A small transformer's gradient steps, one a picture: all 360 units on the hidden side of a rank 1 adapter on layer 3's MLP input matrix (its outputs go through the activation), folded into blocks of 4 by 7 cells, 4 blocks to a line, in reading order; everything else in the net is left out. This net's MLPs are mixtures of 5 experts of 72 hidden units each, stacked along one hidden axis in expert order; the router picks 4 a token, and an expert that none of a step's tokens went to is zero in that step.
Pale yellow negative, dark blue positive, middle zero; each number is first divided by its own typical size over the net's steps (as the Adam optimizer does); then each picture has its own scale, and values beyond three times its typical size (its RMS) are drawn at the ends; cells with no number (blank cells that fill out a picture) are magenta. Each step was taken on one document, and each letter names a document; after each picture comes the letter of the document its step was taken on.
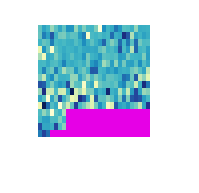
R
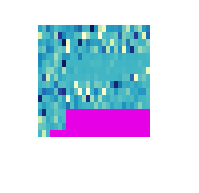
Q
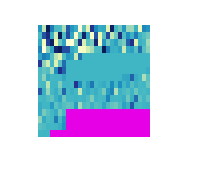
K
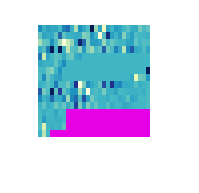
Q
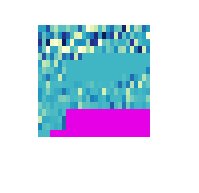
K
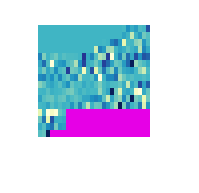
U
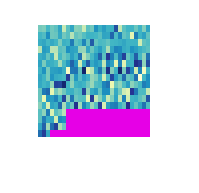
R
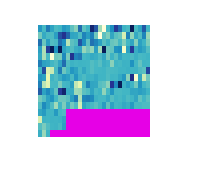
Q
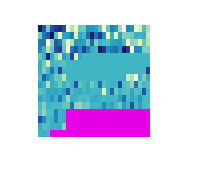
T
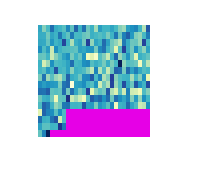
R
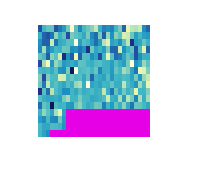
T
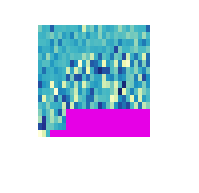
R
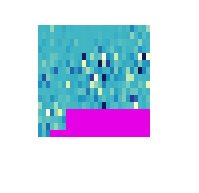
U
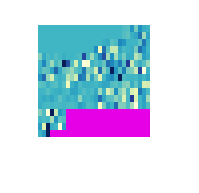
U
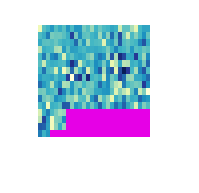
R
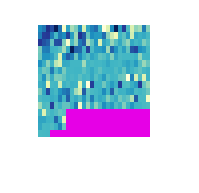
K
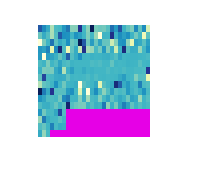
Q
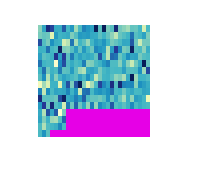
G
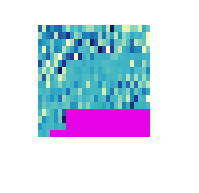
T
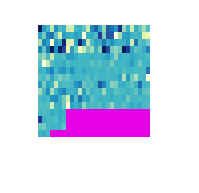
Q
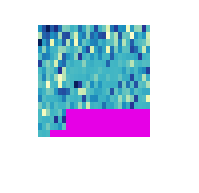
K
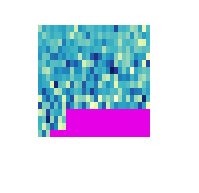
R
